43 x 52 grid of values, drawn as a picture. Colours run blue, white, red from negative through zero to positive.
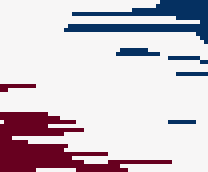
Values rise toward the bottom left. Streaks run across, left to right. The halves do not mirror each other. The ninth with the highest average is the bottom left. The top right is the ninth with the lowest average.
